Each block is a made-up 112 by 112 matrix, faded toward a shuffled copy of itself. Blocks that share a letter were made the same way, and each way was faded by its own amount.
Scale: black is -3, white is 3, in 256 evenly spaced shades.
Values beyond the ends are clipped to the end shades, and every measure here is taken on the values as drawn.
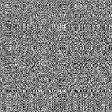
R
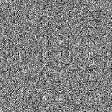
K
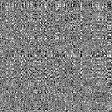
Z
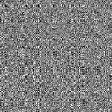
R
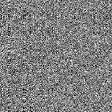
K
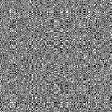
Z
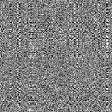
R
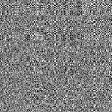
R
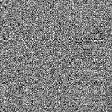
K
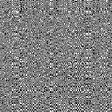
Z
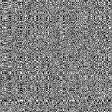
R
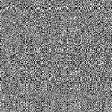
R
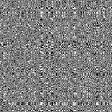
Z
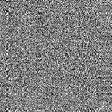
K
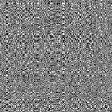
Z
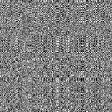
R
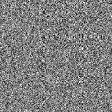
K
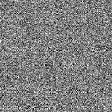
K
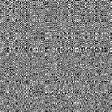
Z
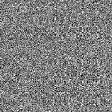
K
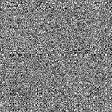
K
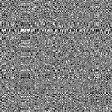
Z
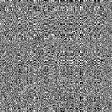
R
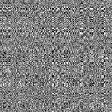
R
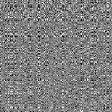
Z
